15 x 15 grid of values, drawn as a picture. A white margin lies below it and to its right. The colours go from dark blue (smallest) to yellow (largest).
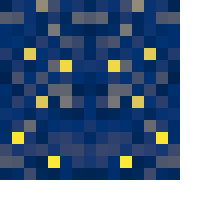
Mirror symmetry: left to right. Calmest part: bottom middle. Histogram: skewed, a long tail of high values. Seam: none.
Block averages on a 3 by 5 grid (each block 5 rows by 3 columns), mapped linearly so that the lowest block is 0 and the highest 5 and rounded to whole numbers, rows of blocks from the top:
22222 / 05050 / 32123
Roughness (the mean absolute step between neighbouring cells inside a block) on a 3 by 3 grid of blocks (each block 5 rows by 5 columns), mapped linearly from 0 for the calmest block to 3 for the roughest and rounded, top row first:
212 | 222 | 303
